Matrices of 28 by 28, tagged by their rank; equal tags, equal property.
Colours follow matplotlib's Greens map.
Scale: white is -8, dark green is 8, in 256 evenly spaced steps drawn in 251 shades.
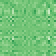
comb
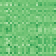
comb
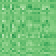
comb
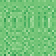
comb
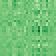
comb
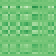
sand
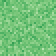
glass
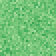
glass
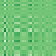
sand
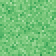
glass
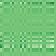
sand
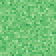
glass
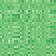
comb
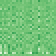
comb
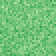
glass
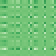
sand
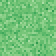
glass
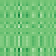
sand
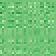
comb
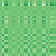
sand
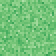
glass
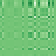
sand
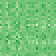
comb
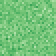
glass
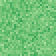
glass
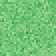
glass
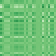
sand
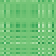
sand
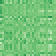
comb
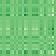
sand
